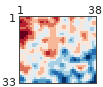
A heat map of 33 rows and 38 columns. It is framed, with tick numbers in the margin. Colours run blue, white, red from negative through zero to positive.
Grain: blotchy. Ninth with the highest average: top left. Mirror symmetry: none. Slope: up to the top left.
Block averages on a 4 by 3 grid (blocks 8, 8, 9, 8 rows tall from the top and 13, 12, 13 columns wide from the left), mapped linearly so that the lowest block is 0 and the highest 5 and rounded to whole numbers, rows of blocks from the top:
5 4 3 | 4 3 3 | 3 2 1 | 2 0 0
